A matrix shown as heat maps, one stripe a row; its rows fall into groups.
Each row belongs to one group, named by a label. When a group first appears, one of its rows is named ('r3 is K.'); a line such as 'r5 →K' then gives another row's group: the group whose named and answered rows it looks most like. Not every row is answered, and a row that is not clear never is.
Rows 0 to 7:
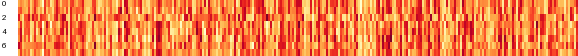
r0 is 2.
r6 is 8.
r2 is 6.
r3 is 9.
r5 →2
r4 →9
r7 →2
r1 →2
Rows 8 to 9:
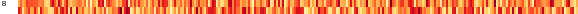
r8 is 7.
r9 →6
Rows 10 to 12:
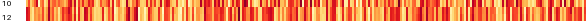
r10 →9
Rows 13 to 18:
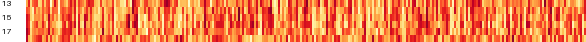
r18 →7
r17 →8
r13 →9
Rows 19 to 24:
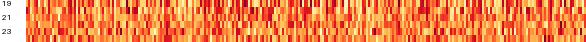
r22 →9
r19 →9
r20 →6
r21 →8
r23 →7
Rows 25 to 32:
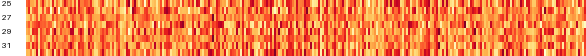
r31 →9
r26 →9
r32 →2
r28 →7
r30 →2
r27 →2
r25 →2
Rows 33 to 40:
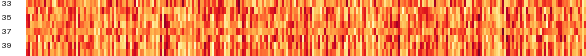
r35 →6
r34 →6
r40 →6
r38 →2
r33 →7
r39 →9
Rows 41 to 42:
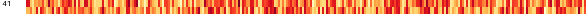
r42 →2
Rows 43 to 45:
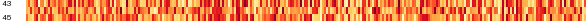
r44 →7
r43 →9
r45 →6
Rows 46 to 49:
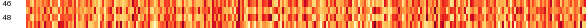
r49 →7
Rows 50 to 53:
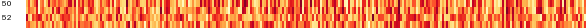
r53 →2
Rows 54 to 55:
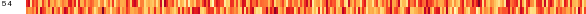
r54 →6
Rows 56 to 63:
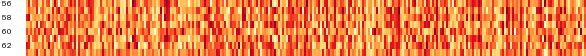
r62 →8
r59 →2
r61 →9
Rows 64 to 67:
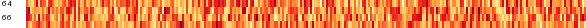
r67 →7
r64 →6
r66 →8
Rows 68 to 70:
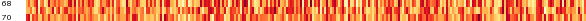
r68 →9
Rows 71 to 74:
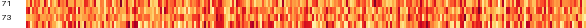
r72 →6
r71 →7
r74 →6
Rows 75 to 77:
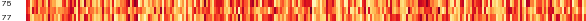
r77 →8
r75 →6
